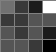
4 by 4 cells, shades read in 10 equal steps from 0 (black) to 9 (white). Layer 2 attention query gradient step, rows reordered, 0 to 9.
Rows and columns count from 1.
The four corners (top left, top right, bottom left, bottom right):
4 9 3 0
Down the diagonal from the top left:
4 2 3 0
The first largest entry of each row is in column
4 3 1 1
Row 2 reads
2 2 3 3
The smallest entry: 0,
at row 4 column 4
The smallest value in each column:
2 2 1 0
